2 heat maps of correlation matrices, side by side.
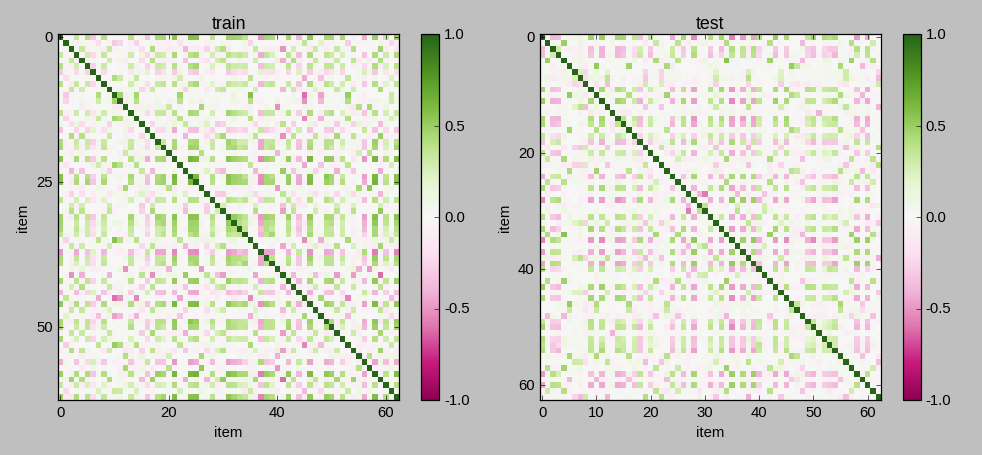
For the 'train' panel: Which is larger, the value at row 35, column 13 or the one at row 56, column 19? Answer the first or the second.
the first
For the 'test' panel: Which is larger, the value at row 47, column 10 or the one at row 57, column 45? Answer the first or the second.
the first
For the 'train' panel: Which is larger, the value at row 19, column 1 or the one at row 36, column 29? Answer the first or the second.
the second
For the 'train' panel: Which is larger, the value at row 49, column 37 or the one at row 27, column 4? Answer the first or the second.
the second
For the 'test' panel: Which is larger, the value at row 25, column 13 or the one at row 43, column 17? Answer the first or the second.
the second
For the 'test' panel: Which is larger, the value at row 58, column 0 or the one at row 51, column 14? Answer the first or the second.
the second
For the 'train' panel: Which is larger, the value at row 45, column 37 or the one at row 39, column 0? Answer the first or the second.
the second
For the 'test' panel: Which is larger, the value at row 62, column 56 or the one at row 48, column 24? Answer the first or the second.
the second
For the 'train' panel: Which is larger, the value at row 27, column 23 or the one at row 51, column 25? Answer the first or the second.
the first
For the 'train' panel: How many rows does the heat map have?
63
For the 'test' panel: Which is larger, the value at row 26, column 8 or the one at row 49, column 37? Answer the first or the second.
the first
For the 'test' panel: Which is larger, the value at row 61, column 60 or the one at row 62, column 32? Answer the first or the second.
the first
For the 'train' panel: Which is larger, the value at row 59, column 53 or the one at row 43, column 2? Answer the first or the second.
the second
